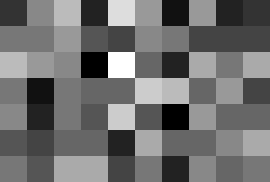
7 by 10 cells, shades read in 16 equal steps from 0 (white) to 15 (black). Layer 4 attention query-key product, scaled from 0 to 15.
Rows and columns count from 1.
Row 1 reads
12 7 4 13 2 6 14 6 13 12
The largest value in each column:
12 14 9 15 13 10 15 11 13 12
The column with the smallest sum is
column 3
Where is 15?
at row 3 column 4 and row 5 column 7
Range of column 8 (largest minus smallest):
6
